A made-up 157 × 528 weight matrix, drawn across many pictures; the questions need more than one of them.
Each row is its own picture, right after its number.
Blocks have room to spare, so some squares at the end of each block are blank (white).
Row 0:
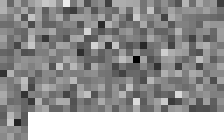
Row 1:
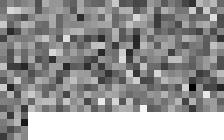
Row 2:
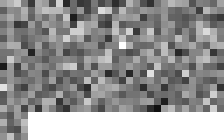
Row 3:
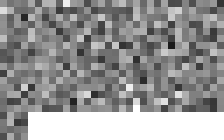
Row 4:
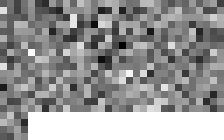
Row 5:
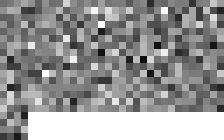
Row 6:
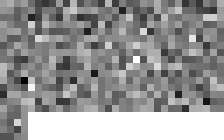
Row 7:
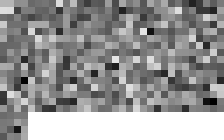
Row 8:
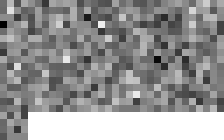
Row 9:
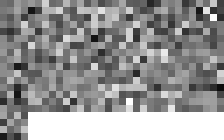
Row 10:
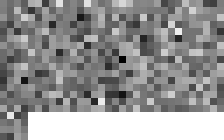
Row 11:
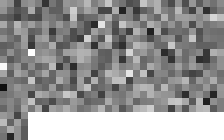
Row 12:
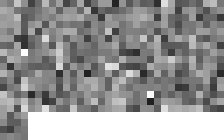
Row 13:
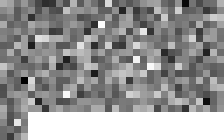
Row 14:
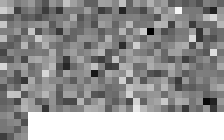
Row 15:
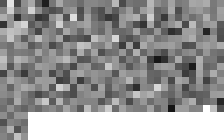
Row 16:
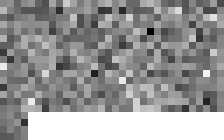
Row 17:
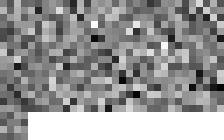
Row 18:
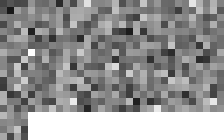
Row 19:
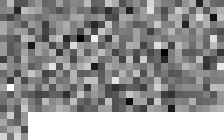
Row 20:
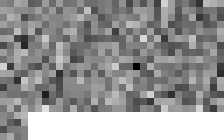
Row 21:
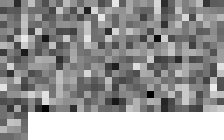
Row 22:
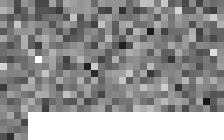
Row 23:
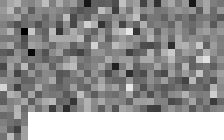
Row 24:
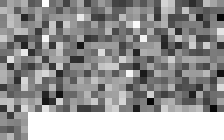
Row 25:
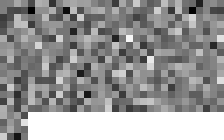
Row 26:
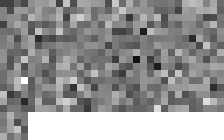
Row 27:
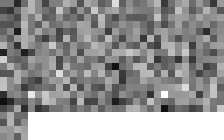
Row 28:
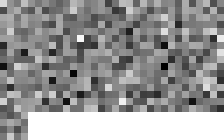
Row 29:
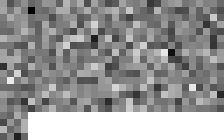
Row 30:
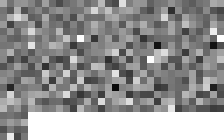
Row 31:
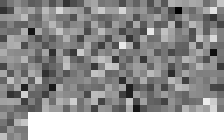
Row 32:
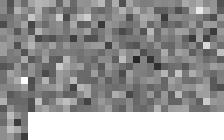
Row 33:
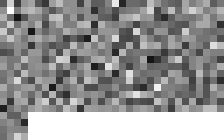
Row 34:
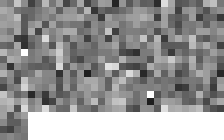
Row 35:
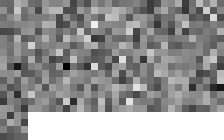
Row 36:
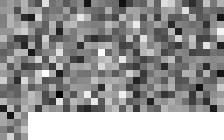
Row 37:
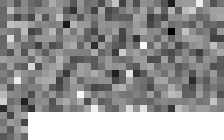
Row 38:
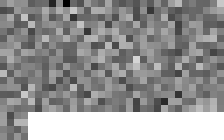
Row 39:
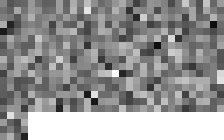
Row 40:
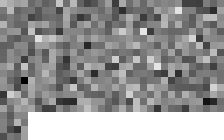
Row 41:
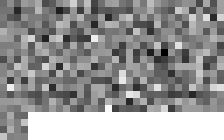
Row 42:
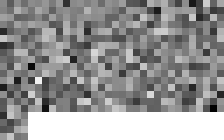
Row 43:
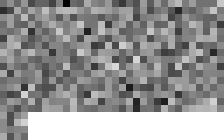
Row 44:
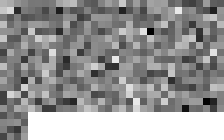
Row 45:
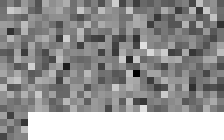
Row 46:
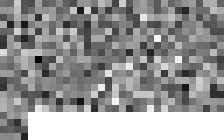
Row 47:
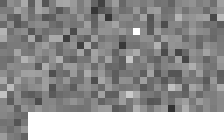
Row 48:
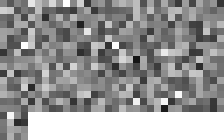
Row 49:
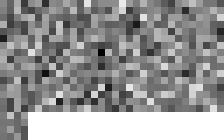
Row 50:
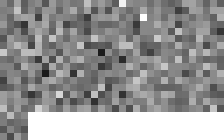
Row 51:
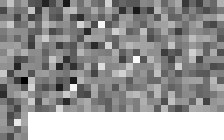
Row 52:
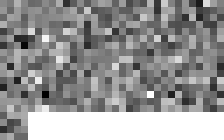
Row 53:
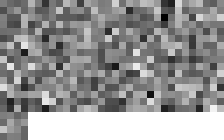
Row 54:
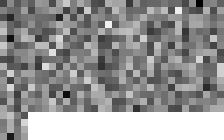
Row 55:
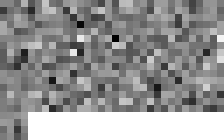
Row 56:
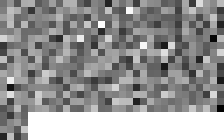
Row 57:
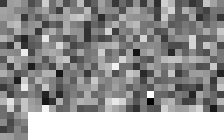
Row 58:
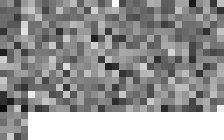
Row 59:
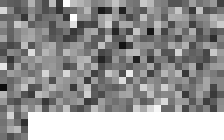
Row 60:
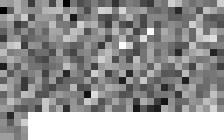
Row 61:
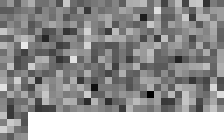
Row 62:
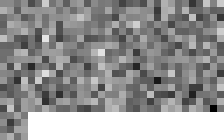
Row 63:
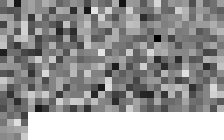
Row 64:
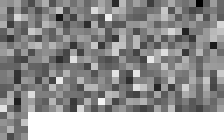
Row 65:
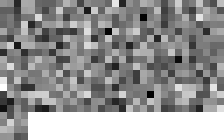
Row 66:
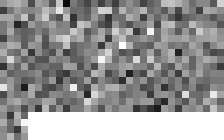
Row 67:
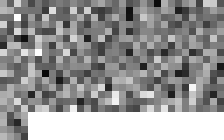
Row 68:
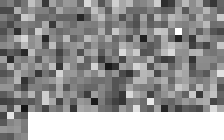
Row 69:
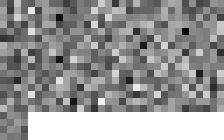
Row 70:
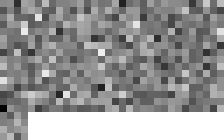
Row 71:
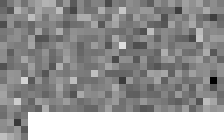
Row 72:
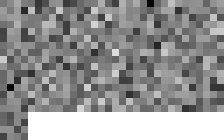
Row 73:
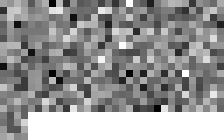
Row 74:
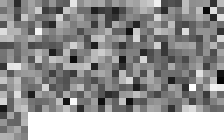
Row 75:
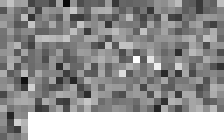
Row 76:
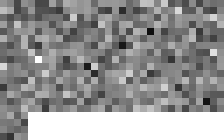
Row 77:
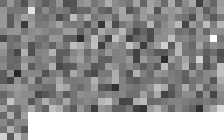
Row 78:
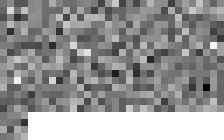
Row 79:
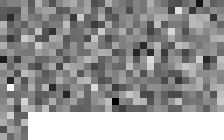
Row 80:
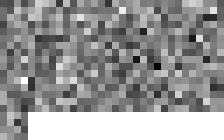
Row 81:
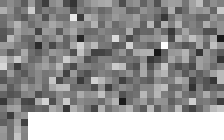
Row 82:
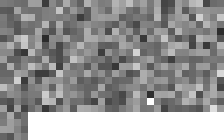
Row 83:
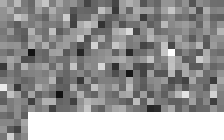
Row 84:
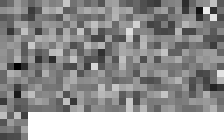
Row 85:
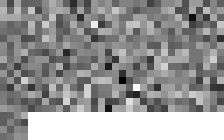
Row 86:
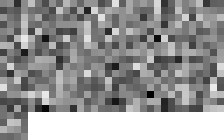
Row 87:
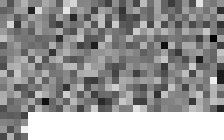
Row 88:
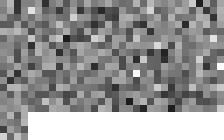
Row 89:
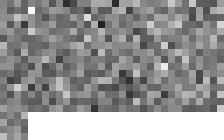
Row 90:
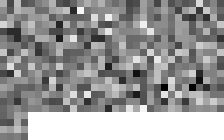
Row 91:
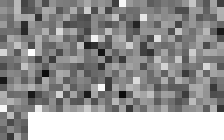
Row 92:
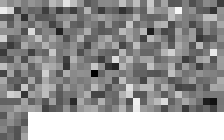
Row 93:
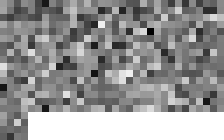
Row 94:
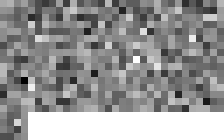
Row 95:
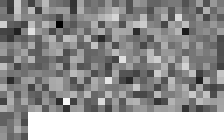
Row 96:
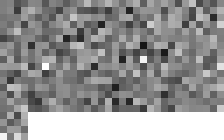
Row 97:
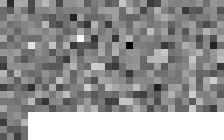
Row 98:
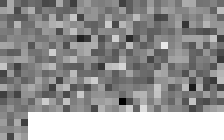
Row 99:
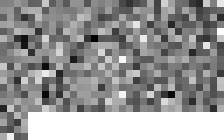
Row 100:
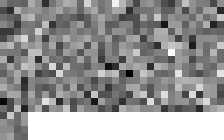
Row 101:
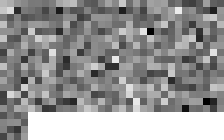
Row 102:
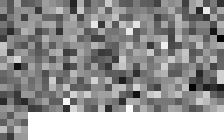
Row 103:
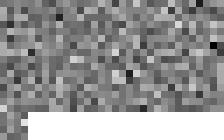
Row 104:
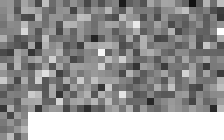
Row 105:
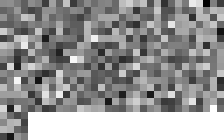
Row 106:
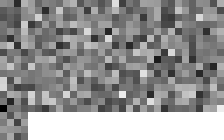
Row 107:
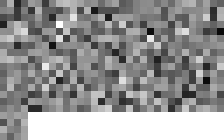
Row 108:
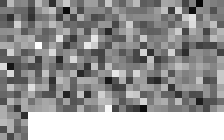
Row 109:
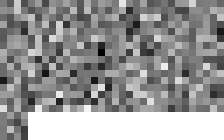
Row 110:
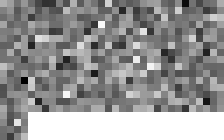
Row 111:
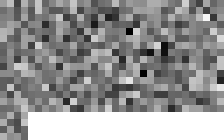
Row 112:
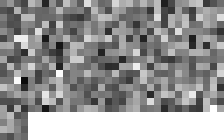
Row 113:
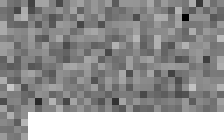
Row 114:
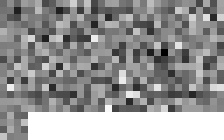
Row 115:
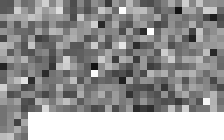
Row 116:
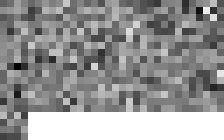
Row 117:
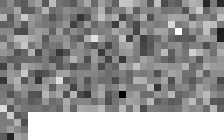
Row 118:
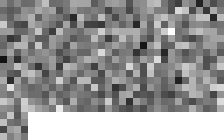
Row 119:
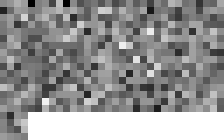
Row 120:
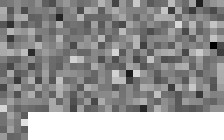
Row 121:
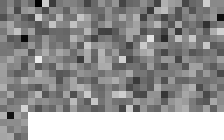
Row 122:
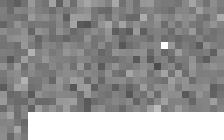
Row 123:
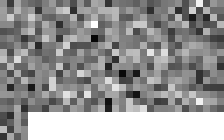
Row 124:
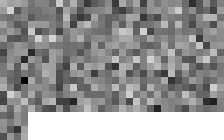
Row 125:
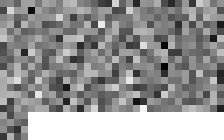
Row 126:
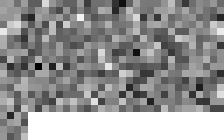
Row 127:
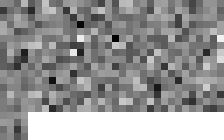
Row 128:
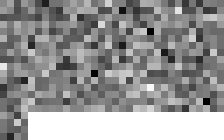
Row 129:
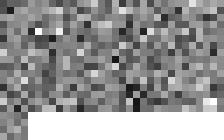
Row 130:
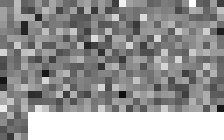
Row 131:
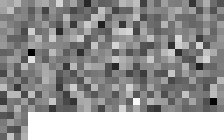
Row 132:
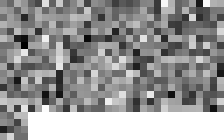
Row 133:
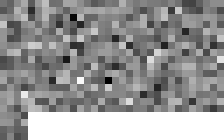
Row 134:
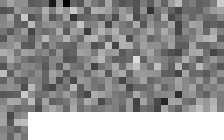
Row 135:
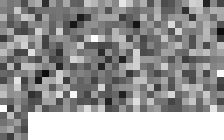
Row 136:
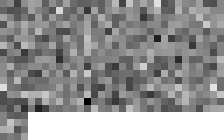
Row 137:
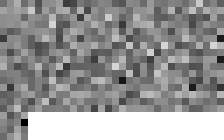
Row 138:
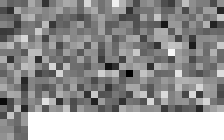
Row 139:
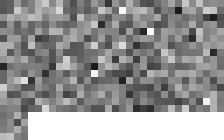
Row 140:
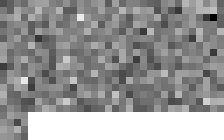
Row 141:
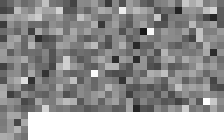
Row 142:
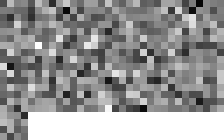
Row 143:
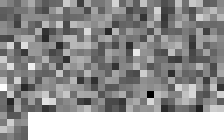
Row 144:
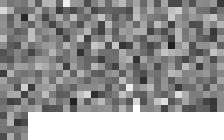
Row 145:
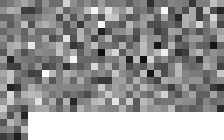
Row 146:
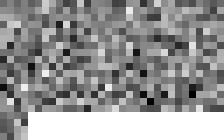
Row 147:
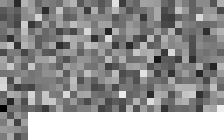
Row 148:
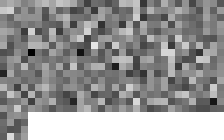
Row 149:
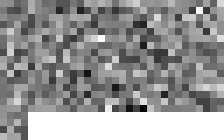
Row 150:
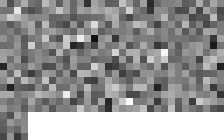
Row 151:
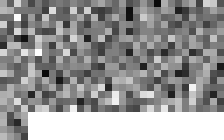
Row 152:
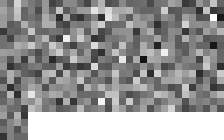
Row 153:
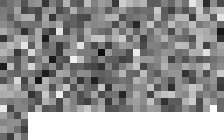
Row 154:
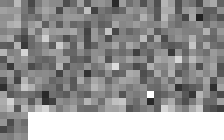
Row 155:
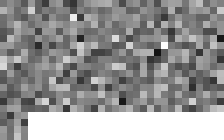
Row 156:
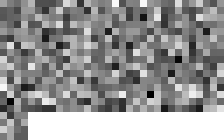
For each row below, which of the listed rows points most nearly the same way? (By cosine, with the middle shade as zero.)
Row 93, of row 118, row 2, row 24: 118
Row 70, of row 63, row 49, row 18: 63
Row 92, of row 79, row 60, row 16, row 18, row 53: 16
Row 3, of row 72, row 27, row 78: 27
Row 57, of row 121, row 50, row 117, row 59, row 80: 121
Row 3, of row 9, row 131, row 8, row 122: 131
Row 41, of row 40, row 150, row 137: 40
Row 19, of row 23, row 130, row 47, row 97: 47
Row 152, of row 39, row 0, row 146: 39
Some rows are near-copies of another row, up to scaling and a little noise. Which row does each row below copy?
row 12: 34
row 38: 134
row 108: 142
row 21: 86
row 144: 3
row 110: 13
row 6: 94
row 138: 100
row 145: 5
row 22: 76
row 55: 127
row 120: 103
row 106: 147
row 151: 67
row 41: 114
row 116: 84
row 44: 101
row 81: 155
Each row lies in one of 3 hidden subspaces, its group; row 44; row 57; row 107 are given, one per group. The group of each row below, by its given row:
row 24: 57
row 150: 107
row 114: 107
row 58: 57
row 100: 57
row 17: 107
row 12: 57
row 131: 44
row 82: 57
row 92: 44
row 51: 44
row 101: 44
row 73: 44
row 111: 107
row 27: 57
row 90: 107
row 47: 107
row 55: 107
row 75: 44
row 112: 57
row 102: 107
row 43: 44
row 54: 107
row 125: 107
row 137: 107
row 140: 44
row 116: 107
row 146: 57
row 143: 57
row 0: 44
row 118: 107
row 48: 44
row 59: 44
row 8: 107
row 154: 57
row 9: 107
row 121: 57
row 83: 44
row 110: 44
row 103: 107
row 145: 107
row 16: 44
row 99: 57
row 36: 57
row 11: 44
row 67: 57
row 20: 57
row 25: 107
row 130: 57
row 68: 57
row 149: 107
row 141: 44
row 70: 57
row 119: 44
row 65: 57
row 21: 57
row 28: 107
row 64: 107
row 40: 44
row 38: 44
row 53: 57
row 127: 107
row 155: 107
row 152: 107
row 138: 57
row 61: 57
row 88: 107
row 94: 44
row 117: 57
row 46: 57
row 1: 107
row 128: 44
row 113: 107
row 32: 44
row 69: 107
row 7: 44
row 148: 44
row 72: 107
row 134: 44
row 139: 44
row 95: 107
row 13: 44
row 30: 107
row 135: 57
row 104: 57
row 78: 107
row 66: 44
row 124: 44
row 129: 44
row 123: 107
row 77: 107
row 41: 107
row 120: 107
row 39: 57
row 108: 107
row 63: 57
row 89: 107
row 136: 57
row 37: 107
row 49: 57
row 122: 44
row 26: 44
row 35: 107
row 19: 107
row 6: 44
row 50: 57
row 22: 44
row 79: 107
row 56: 107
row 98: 107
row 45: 107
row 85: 107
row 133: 107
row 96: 107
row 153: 57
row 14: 44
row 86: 57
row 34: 57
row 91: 57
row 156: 57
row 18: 44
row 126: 57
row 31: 44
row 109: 57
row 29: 107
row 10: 57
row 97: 107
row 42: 57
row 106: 57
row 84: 107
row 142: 107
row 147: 57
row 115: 44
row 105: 57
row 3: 44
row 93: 44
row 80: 44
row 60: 44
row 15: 107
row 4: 44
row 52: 57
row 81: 107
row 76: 44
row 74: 107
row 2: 44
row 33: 107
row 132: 57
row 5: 107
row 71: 44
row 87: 107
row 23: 44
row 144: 44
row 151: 57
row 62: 57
